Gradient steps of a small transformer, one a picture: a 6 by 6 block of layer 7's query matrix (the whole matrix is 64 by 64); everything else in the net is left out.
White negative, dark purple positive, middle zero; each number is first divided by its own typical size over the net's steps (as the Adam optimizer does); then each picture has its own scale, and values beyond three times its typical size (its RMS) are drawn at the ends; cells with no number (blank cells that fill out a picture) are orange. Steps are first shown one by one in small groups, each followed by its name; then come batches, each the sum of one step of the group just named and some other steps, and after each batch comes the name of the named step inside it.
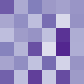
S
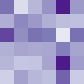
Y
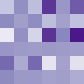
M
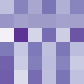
S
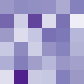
M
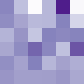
M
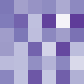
S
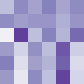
S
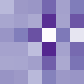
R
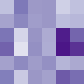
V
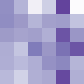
V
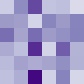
V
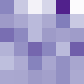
R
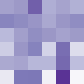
R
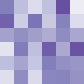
R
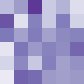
V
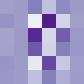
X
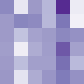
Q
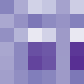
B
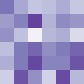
B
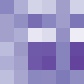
B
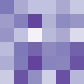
B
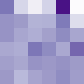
Q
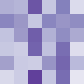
Q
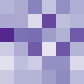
X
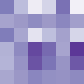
B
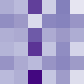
Q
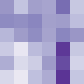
Q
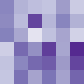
B
